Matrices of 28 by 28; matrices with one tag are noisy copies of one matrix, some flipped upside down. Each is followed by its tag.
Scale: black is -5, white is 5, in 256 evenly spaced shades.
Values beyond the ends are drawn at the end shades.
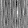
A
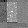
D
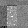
D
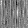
A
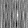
A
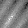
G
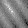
G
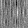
A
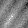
G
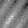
G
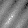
G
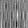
A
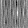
A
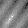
G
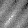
G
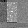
D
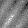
G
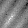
G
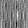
A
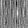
A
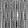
A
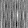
A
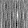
A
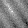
G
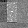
D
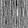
A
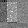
D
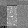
D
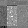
D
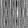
A
